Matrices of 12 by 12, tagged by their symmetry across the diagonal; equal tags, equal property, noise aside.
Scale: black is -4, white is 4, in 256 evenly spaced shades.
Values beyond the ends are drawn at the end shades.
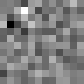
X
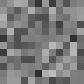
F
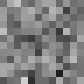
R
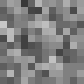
X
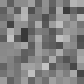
R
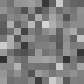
X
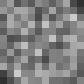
F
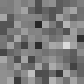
R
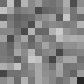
F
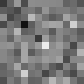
F
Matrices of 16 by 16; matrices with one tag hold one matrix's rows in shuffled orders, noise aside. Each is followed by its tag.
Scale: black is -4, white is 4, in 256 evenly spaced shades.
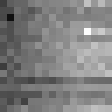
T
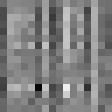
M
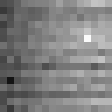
T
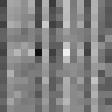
M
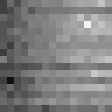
T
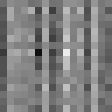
M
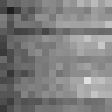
T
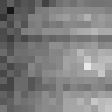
T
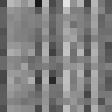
M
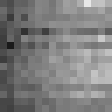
T
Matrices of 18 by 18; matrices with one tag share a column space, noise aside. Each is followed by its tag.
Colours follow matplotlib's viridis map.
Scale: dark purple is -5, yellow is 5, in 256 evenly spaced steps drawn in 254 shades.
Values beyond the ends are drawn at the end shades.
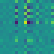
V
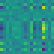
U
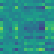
U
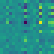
V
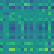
U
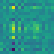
U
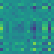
U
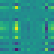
U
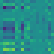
U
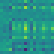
U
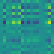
V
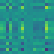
U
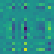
U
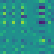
V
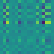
V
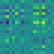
V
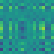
U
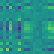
U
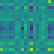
U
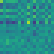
V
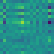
V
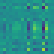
U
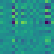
V
